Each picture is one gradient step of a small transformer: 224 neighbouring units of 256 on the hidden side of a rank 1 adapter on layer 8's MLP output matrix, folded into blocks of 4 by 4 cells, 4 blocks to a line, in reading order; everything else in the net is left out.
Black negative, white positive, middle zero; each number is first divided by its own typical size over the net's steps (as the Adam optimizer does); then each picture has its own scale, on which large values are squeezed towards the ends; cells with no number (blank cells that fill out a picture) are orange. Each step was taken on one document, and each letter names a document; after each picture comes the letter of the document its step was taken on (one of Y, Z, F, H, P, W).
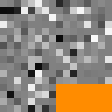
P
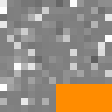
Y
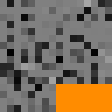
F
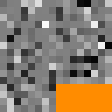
Y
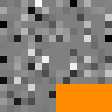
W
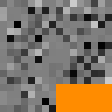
Y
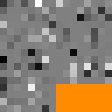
W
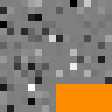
W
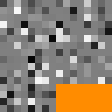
P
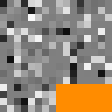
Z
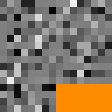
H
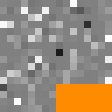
P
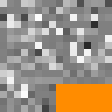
H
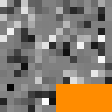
Z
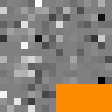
P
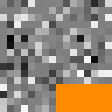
H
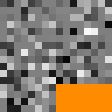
F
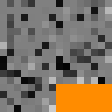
F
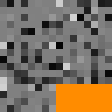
F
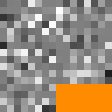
Y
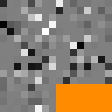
W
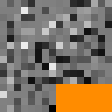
F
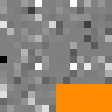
W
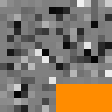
H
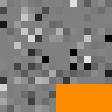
W
